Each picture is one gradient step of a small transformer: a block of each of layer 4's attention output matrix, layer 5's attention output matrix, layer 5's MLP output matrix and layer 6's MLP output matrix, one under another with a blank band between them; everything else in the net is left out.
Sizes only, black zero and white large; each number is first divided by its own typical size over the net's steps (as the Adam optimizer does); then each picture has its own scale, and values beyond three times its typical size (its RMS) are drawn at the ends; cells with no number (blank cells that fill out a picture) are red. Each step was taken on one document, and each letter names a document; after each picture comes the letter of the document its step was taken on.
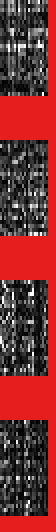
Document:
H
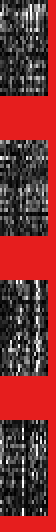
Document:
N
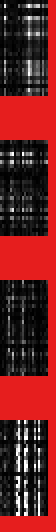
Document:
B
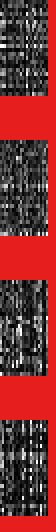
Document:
N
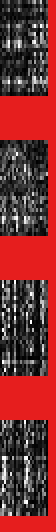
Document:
H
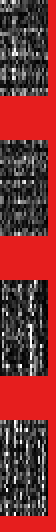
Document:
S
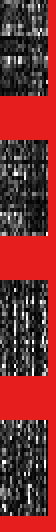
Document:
H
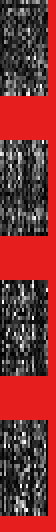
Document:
S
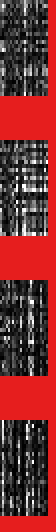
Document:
H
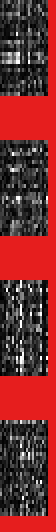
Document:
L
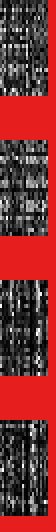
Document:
N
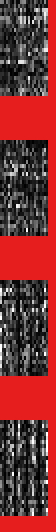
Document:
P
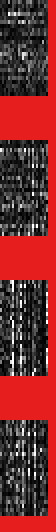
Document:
L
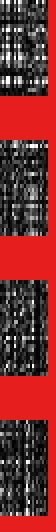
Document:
H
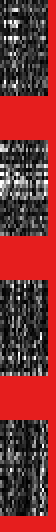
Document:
N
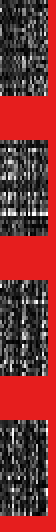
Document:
P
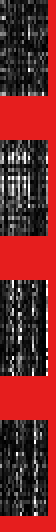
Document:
L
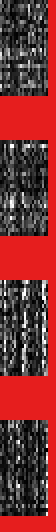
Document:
P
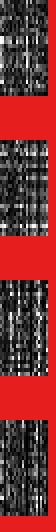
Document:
N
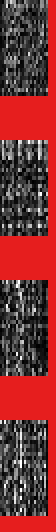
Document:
S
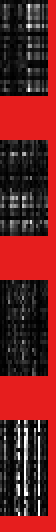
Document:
B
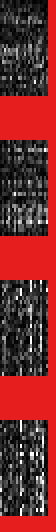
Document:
L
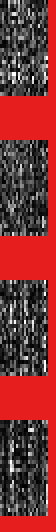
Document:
P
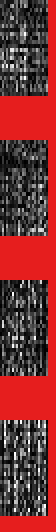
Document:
S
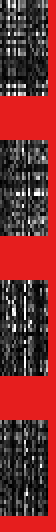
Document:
H
